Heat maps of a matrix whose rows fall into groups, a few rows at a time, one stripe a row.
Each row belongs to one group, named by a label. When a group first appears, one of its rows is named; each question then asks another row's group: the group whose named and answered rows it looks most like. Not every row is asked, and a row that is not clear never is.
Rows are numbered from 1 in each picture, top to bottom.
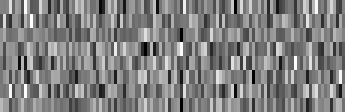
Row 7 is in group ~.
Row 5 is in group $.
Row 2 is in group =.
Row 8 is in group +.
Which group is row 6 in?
+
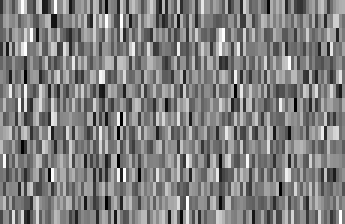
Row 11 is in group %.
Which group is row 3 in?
=
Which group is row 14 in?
$
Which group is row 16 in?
+
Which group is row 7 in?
~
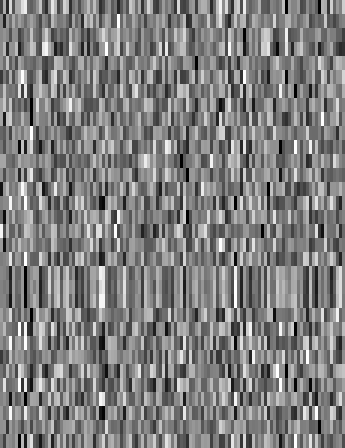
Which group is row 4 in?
%
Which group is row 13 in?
$
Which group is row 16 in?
=
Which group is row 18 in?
=
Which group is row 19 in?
~
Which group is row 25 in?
~
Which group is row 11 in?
$
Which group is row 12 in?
+
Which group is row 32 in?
$
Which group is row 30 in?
~
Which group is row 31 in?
%
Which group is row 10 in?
=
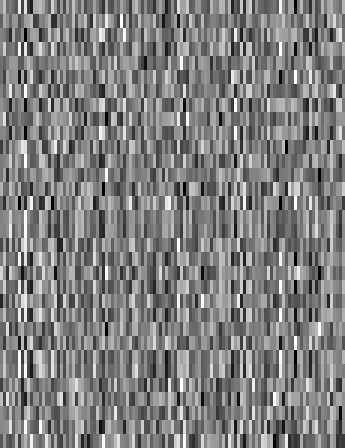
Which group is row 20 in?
%
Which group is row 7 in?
~
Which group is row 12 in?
~
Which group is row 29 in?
%
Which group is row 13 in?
%
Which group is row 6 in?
$
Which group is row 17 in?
~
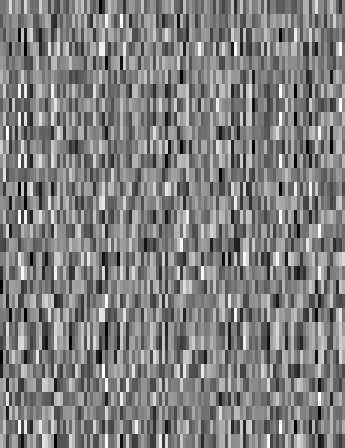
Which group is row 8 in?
+
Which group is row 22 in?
%
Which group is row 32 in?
%
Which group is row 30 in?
%
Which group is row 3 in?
$
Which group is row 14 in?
$
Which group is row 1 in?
~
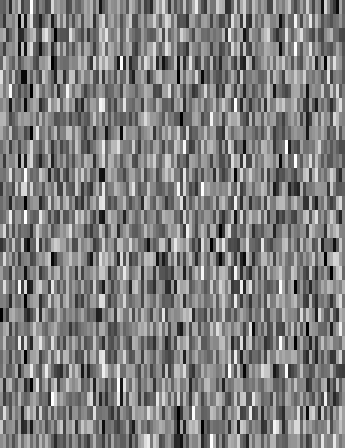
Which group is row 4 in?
$
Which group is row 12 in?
$
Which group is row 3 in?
%
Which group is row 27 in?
%
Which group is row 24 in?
+
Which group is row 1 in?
=
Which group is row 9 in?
+
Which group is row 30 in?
+
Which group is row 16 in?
~
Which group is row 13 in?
~
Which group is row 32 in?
+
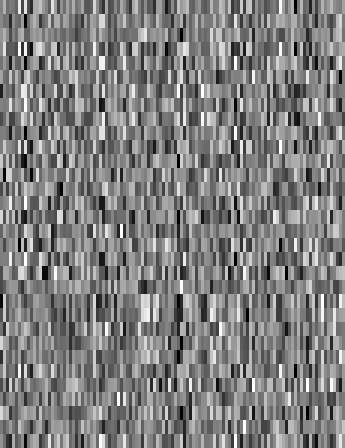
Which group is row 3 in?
+
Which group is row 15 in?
~
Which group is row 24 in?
=
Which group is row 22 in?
+
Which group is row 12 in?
%
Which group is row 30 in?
+
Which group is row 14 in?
%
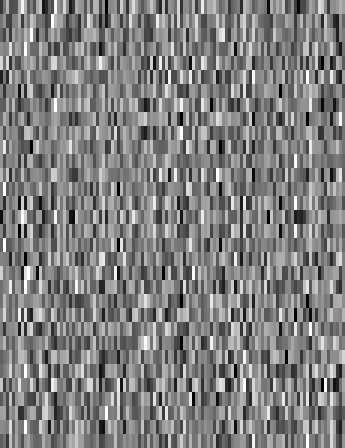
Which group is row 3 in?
=
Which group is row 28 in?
=
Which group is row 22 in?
+
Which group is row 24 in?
$
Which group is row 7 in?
$
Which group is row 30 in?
%
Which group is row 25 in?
+
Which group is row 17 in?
$
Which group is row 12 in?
$
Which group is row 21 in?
~
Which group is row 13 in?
+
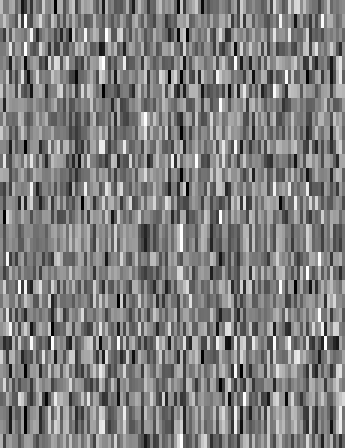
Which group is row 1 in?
%
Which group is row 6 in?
+
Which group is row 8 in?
=
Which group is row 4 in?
~
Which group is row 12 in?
=
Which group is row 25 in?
=
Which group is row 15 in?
$
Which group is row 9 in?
+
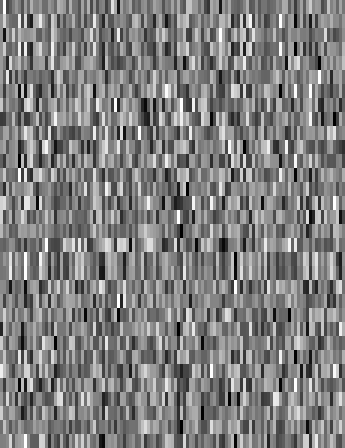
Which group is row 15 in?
+
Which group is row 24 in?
+
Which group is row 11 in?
%
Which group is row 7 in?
$
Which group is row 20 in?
~
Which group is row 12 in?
$
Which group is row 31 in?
+
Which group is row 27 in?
+
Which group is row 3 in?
=
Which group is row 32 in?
~
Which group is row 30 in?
%
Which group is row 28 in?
$
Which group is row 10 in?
=
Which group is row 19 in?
~
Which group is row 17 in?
+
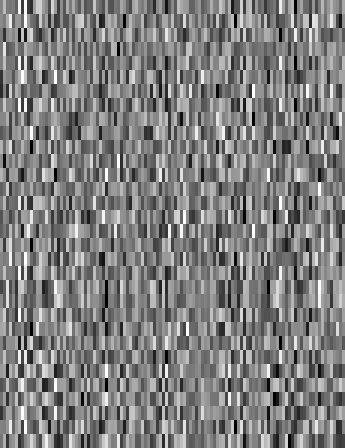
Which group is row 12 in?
=
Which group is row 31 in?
~
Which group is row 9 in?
+
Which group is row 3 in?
$
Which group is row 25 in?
$
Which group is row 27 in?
%
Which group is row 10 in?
=
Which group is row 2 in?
~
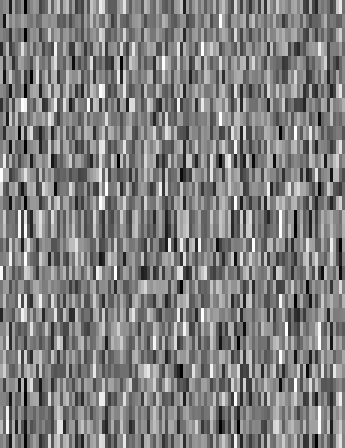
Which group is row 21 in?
+
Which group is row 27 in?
+
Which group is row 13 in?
+
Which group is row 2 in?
=
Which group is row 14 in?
%
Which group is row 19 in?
~
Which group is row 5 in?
=
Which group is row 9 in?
%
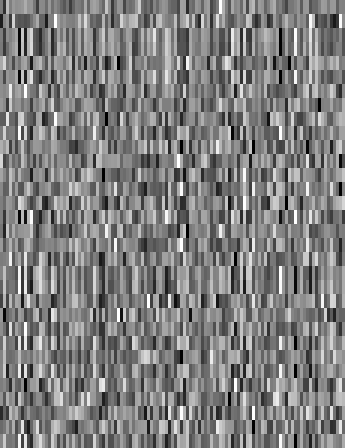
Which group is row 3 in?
$
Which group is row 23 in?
=
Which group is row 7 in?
~
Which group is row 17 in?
=
